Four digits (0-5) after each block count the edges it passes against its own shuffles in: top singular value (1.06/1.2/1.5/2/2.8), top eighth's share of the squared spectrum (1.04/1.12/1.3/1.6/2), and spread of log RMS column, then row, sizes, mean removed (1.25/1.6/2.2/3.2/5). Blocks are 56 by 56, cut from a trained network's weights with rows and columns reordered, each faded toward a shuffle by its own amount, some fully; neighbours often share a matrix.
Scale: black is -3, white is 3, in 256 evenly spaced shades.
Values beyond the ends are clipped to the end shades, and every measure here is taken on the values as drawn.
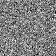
1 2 0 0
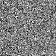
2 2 0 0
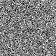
0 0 0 0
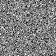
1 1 0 0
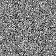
0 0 0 0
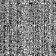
3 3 1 3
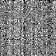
3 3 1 3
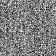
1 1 0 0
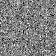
1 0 0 0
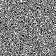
0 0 0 0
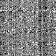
3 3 1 3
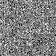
0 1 0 0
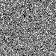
0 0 0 0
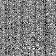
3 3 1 2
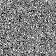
0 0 0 0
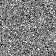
0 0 0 0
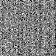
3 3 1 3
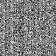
2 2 0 2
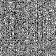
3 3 0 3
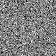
0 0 0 0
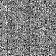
2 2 0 2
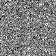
1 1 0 1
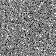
0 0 0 0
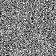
0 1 0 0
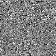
2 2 0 2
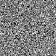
2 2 0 1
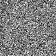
0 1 0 0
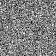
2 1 0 0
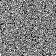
1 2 0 0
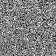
1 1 0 0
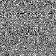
2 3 0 2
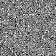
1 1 0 0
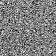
2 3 0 1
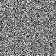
2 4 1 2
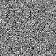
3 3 1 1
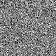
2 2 1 0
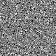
1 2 0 1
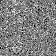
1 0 0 0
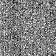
2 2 0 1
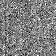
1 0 0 0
